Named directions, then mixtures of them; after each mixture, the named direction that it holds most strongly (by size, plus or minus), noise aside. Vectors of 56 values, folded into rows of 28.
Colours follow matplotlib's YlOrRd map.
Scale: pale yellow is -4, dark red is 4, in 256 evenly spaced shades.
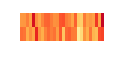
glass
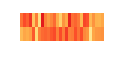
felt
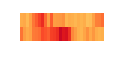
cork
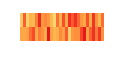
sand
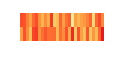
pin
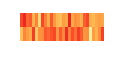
felt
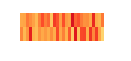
pin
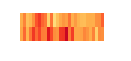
cork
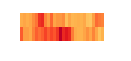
cork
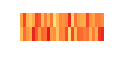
pin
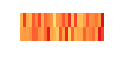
sand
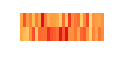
felt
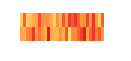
sand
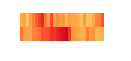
cork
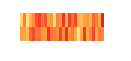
sand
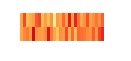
sand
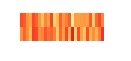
pin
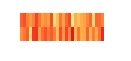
pin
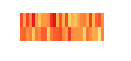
sand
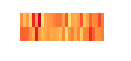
felt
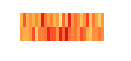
felt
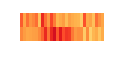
cork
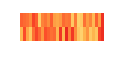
glass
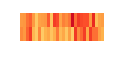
pin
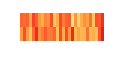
pin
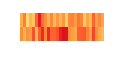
cork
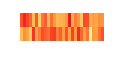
felt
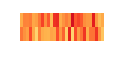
pin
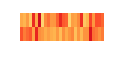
felt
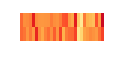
glass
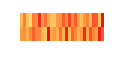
sand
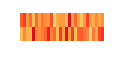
pin
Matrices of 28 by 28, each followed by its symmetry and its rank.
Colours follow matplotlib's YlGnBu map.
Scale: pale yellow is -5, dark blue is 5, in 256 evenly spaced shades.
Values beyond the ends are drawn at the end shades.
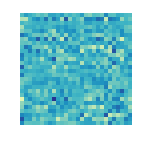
neither, rank five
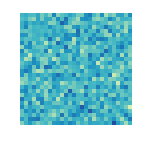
antisymmetric, full rank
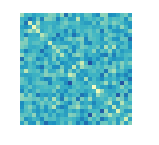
symmetric, full rank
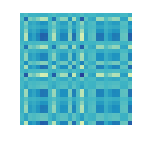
symmetric, rank one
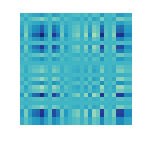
symmetric, rank one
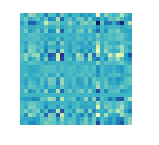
neither, rank two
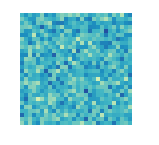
antisymmetric, full rank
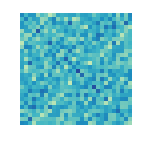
symmetric, full rank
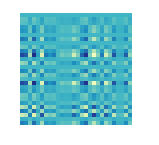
neither, rank one
